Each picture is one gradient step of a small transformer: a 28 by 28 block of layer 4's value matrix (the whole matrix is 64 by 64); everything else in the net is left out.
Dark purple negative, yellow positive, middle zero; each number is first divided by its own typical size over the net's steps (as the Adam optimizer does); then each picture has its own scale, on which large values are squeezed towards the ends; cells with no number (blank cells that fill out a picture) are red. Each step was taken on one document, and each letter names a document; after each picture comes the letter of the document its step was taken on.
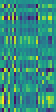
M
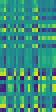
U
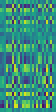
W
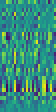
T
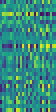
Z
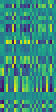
M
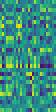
Z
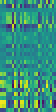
T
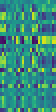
U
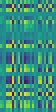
W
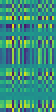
W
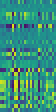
T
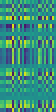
W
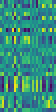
M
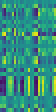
U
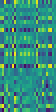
M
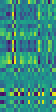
T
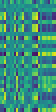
U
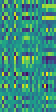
M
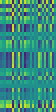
W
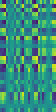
U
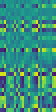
U
